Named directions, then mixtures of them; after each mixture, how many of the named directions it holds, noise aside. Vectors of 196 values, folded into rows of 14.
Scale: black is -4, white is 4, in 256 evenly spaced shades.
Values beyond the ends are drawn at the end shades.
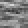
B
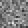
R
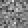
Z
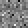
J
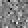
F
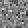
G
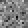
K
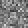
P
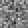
two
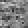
two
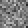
three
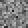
three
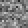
three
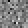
one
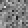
three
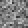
three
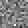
three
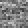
three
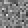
one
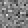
one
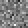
two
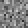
three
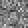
one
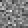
three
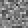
two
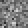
two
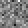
two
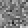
one
